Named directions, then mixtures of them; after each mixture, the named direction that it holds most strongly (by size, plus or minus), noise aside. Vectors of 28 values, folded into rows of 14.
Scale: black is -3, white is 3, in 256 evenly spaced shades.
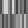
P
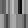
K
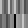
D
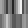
K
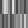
P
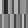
P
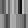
K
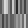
P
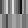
K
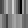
K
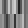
D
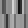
K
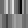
K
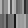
D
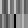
D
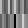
D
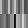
D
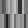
K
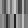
D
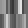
K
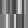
D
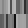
D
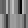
K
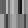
K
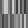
P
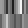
K
